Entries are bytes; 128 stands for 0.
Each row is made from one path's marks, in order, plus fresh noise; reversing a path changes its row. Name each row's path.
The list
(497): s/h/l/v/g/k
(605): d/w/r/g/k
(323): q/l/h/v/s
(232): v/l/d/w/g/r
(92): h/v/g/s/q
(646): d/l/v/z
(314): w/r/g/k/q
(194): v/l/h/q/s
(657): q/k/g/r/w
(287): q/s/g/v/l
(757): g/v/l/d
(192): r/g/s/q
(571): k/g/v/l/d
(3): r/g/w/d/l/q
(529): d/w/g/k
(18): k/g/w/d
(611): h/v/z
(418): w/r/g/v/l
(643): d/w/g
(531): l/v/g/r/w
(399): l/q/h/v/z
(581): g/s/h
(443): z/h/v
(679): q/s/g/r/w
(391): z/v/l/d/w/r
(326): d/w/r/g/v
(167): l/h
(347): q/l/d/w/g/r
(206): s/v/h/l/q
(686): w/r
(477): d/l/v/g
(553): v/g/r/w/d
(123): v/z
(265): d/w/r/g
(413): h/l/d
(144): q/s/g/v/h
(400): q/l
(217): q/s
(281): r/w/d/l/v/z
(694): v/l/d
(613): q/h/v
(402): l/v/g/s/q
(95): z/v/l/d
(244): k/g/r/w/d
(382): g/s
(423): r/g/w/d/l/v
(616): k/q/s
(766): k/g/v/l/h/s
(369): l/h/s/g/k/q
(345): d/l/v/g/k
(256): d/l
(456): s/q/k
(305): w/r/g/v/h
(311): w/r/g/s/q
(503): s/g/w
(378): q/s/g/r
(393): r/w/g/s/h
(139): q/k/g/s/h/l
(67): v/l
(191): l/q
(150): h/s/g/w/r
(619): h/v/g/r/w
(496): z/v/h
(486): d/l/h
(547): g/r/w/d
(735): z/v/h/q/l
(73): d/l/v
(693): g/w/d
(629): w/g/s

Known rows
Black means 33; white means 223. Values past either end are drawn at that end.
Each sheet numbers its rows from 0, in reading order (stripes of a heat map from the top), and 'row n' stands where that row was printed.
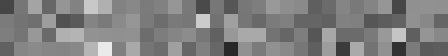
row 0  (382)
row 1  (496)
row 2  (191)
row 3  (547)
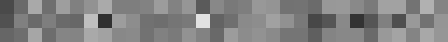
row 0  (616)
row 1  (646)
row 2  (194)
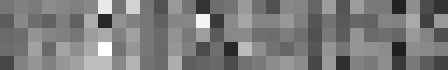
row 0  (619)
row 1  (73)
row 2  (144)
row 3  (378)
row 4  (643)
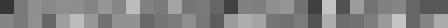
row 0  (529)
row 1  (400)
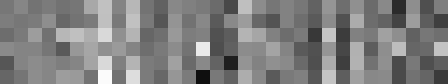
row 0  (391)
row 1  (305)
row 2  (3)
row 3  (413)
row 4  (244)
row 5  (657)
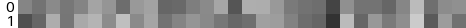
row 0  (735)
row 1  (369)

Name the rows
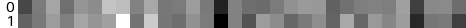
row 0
(629)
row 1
(679)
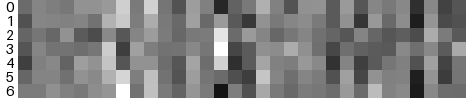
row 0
(531)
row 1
(553)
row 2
(443)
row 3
(95)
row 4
(477)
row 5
(232)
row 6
(150)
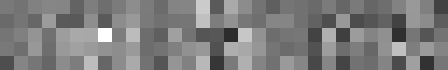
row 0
(613)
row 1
(611)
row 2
(347)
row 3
(206)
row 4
(423)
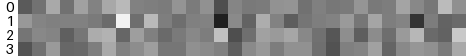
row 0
(217)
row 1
(686)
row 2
(256)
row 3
(766)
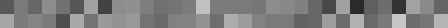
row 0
(123)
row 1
(167)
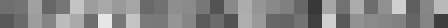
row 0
(139)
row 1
(314)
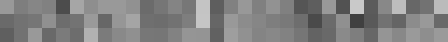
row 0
(486)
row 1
(399)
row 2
(323)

